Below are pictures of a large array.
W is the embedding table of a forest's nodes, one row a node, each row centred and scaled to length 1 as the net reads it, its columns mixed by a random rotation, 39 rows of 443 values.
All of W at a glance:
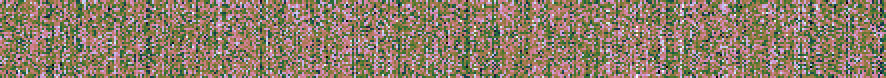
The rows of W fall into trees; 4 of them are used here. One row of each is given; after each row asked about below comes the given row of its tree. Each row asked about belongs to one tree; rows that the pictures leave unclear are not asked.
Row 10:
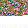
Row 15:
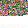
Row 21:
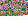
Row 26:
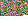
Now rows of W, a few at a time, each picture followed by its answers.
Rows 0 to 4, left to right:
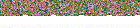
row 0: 26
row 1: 26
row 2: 10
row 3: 10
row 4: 26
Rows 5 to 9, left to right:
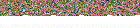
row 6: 10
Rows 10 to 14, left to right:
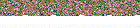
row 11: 26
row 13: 15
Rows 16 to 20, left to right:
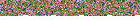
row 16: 21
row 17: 15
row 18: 21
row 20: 26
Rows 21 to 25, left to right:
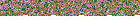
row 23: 10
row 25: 26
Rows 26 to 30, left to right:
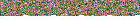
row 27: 15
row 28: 26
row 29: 21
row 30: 15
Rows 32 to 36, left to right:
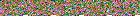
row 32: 15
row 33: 26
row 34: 15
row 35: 26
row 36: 26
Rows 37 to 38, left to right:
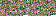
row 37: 15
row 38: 15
